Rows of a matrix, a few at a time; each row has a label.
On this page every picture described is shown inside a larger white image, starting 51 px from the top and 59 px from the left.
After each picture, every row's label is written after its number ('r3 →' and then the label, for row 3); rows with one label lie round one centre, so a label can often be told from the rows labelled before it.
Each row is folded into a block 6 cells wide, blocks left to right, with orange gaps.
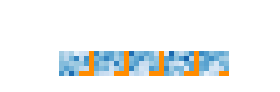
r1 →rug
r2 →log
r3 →log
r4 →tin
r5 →log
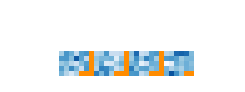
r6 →tin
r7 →rug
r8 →tin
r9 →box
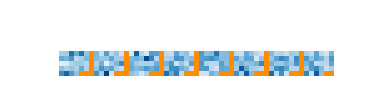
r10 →box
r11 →rug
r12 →tin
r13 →rug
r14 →log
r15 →rug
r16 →rug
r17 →rug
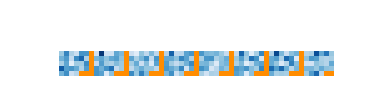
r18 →tin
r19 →tin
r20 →rug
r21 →tin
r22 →log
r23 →tin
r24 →tin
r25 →box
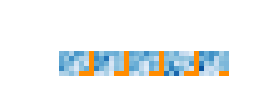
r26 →log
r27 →log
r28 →log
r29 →rug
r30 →log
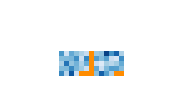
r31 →rug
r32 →box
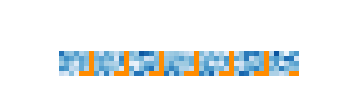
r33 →log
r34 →rug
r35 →box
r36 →rug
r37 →rug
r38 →box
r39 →tin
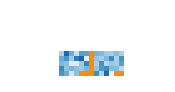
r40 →tin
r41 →rug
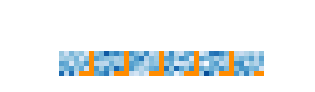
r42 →rug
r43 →box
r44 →log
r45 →tin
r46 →box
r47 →rug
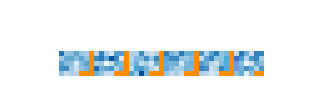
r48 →log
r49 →tin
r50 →rug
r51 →log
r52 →log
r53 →tin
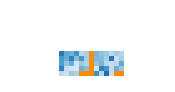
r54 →log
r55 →rug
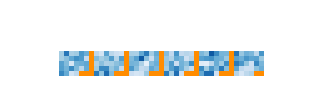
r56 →tin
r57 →rug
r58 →log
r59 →rug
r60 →box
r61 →log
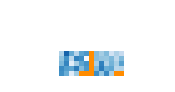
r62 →tin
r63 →rug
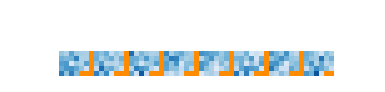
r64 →rug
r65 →rug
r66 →rug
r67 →log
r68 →log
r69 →rug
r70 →log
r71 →rug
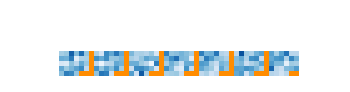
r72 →box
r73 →box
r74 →rug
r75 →log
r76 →log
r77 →tin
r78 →log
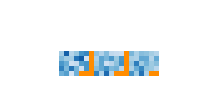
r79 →tin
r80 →rug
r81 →rug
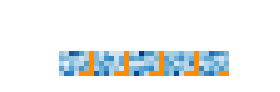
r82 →box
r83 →rug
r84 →box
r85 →rug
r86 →box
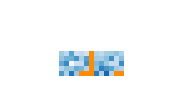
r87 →rug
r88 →rug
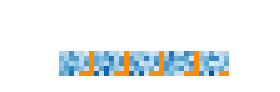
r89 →rug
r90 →rug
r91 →rug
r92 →tin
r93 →rug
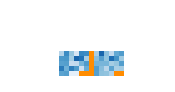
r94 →tin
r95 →tin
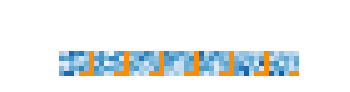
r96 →box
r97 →tin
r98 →log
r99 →log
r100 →log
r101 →rug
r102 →rug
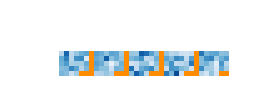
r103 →tin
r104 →log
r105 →box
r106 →rug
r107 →log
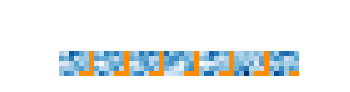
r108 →box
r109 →box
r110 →box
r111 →log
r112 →box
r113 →rug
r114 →box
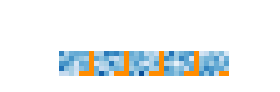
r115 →log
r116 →box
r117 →rug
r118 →tin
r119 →rug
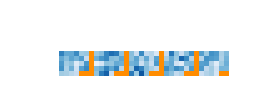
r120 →log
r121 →box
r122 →rug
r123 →tin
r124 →log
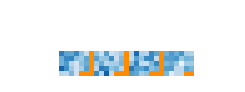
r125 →log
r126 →rug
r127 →tin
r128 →log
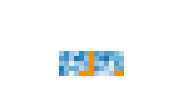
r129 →tin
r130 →log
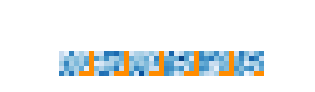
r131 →rug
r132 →box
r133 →rug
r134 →tin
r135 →log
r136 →tin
